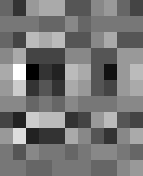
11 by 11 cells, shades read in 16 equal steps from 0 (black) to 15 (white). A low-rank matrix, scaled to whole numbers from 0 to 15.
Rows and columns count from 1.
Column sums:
81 86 68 72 70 81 76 73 71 81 83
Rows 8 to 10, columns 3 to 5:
12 11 11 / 2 3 3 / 8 7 7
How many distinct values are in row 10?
4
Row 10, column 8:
8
